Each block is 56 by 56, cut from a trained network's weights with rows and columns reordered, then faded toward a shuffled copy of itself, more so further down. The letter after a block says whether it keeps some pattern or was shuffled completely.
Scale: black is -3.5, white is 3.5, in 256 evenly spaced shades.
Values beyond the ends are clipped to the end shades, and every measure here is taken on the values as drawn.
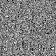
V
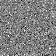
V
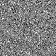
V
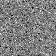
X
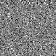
V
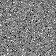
X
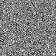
V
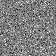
X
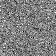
X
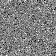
X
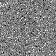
X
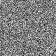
V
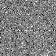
V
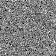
X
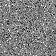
X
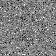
V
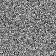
V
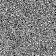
X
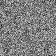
X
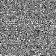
V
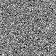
X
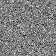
X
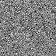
V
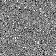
V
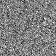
X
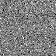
V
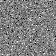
X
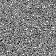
V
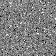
X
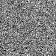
V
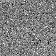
V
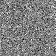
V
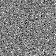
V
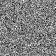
V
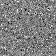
X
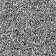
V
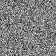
X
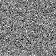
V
